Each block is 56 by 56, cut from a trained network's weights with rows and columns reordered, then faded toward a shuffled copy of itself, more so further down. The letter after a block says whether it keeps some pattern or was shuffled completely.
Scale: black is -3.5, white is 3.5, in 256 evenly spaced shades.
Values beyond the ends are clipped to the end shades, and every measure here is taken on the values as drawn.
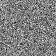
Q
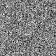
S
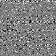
S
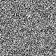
S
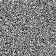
Q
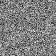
S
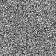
S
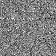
S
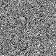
S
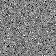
Q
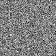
S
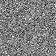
Q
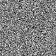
S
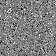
Q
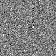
S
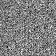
S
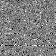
S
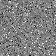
Q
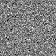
S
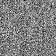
S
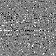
S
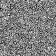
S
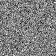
Q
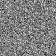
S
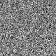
S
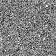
Q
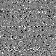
S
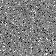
Q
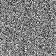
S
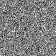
S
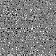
S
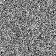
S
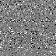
S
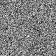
Q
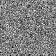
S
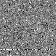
S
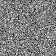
Q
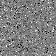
Q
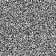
S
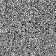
S
